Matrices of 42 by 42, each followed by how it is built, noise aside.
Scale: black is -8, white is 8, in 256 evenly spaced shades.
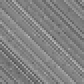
Toeplitz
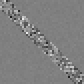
banded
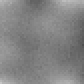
smooth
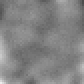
smooth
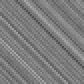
Toeplitz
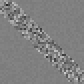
banded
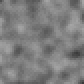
smooth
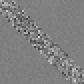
banded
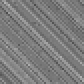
Toeplitz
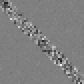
banded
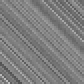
Toeplitz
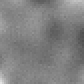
smooth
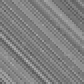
Toeplitz
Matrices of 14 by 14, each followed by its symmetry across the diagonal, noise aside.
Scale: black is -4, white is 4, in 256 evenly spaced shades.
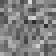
neither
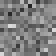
neither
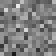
neither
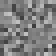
antisymmetric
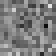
neither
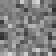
antisymmetric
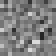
antisymmetric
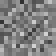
symmetric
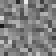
antisymmetric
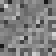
symmetric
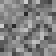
symmetric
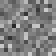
symmetric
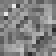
symmetric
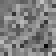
symmetric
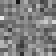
antisymmetric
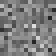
neither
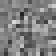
antisymmetric
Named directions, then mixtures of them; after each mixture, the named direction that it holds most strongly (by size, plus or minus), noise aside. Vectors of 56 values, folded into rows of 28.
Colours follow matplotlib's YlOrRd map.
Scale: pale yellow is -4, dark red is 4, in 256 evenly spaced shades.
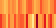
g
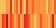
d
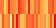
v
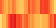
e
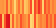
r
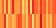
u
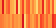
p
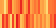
v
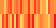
v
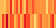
d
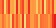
p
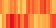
e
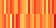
v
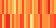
r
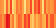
r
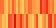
e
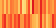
u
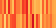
u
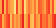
p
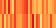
u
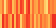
d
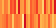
p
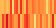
d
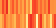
g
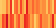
d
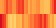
e
